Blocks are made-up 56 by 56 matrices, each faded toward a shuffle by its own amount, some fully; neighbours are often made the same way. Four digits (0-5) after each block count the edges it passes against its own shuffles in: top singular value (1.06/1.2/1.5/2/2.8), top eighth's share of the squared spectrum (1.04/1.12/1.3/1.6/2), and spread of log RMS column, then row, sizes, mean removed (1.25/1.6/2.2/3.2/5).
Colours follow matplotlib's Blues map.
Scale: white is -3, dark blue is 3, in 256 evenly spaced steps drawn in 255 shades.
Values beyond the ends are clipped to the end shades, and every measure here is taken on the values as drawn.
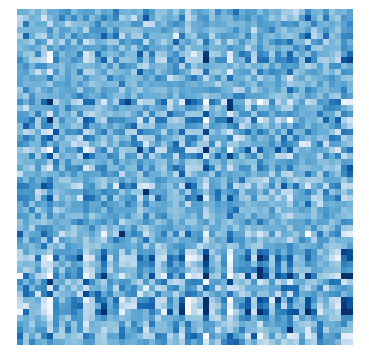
5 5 3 4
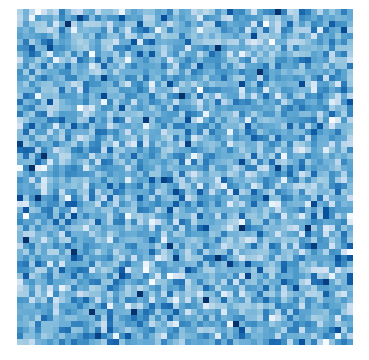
0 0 0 0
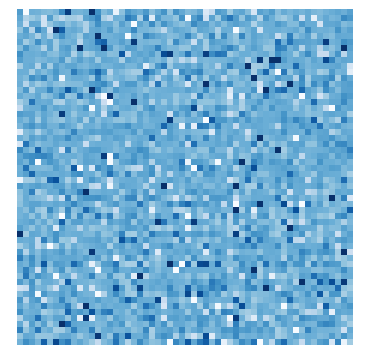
2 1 0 0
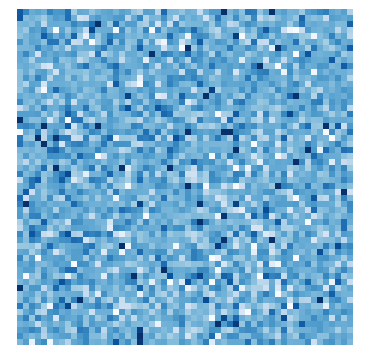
2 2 0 0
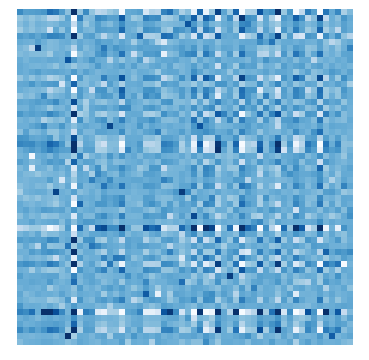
5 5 3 3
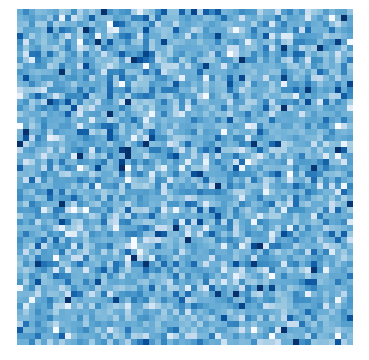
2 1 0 0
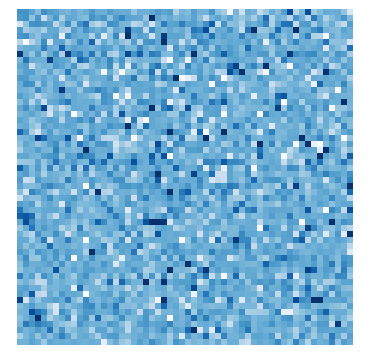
1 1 0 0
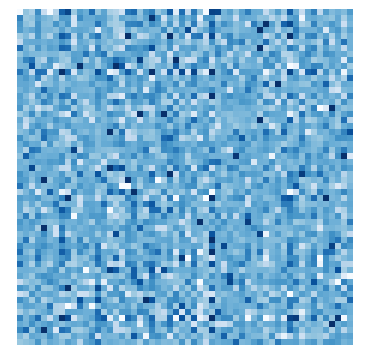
4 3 2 2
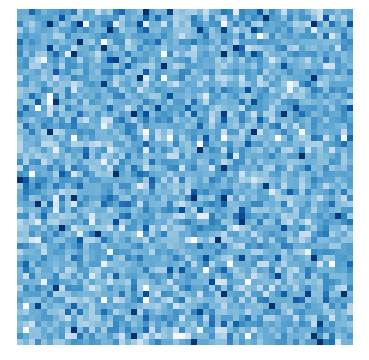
2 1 0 0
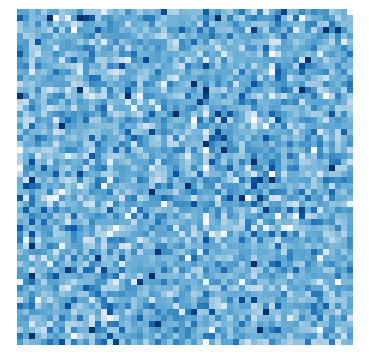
2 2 1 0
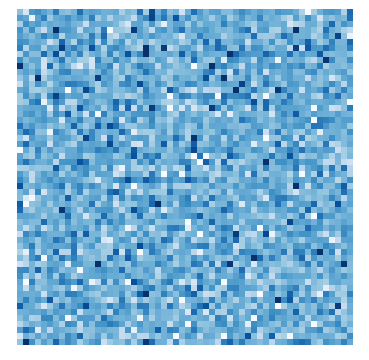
0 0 0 0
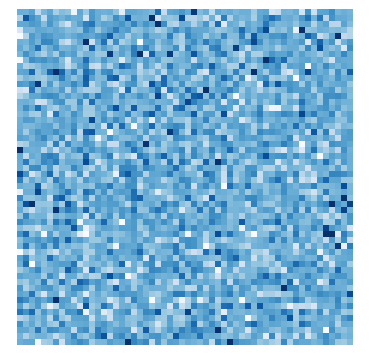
1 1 0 0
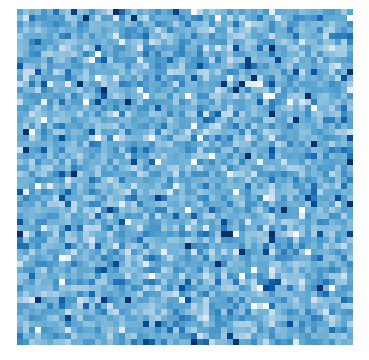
1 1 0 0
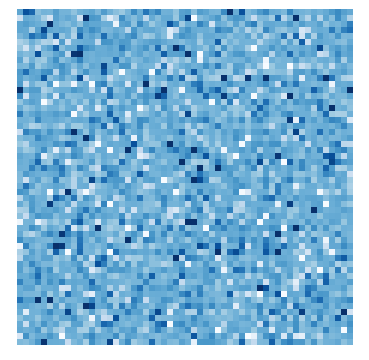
0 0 0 0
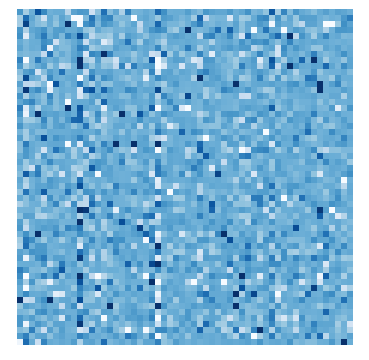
3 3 2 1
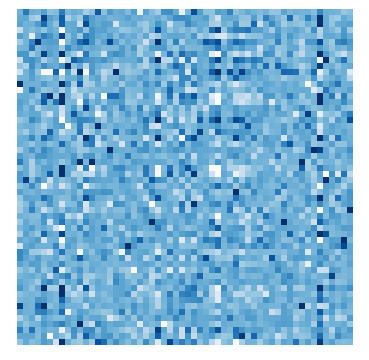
4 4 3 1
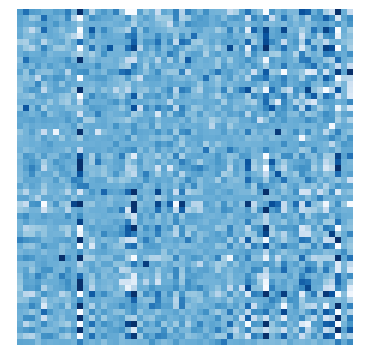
4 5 4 3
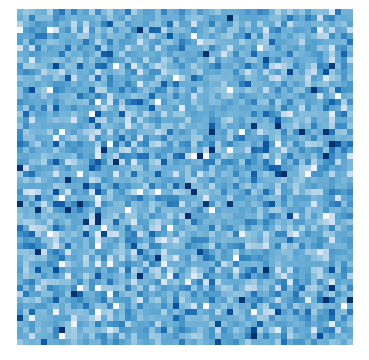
2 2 1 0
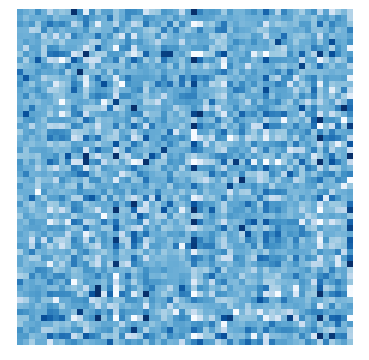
4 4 3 2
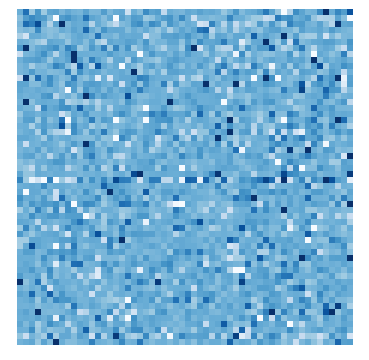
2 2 0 0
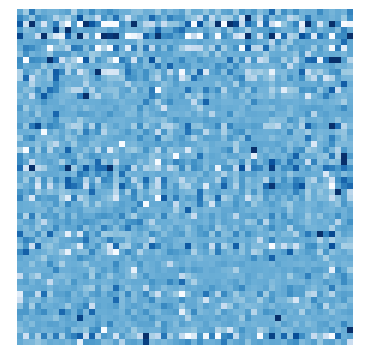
3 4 0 3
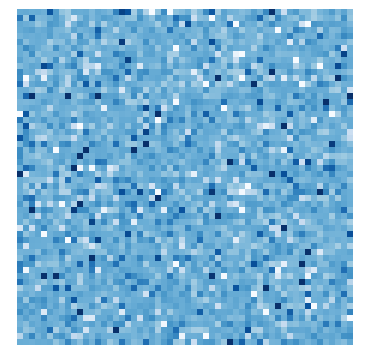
1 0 0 0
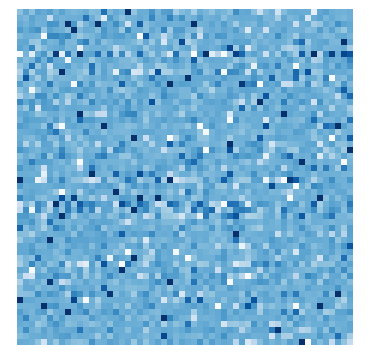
2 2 0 1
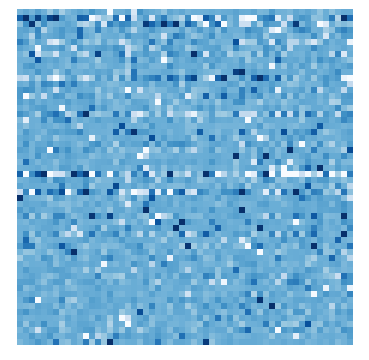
3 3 0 2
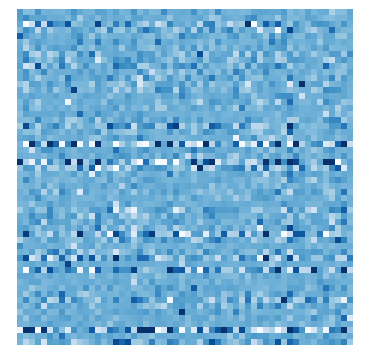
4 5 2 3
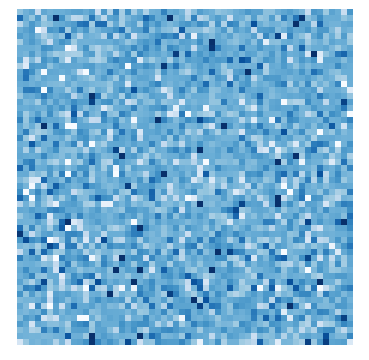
2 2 0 1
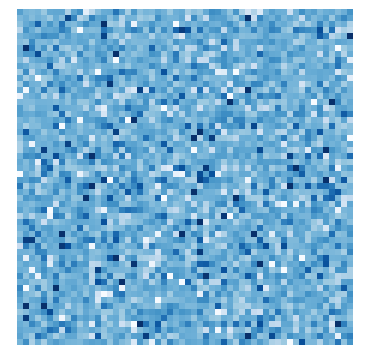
1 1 0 0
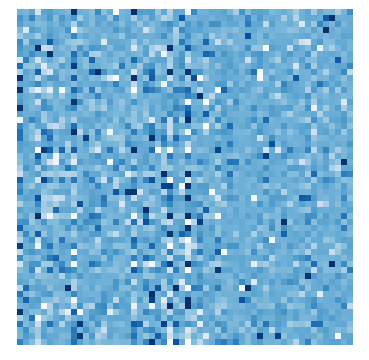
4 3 2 1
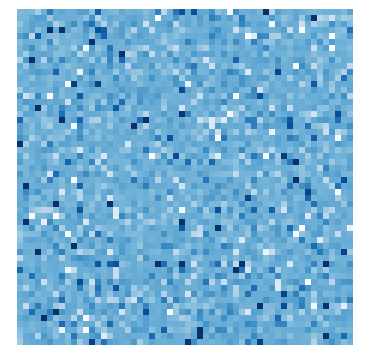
0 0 0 0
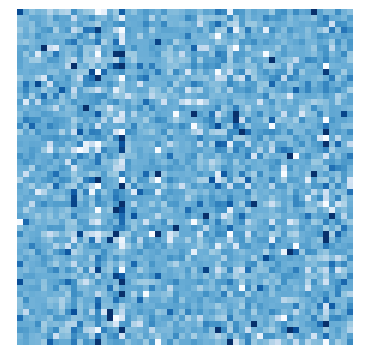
3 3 2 1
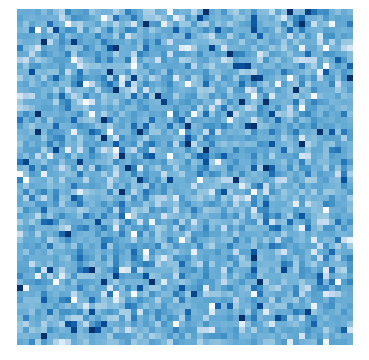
2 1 0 0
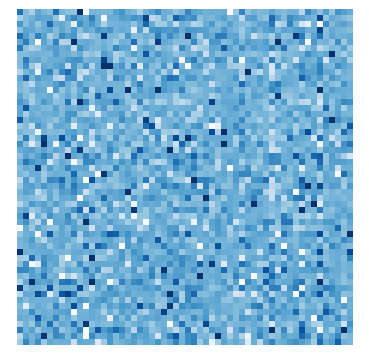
2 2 1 0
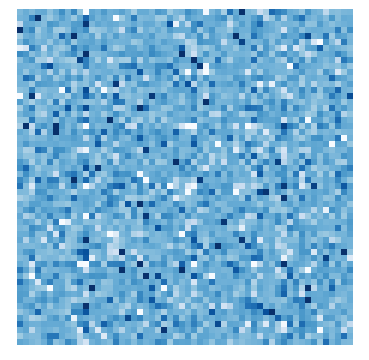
3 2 1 0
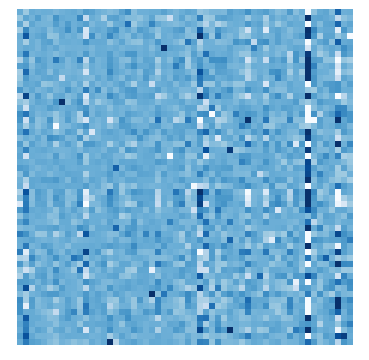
4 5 3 0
